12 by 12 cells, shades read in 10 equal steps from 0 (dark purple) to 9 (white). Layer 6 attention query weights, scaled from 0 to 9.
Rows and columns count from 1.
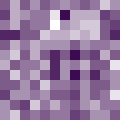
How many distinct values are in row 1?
5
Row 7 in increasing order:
1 3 3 3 4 4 4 5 6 6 6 8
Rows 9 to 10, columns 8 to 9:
3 5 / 2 5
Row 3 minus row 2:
2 0 -2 0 0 1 5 0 1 1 1 -1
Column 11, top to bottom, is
7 2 3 3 4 6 3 4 3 4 4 5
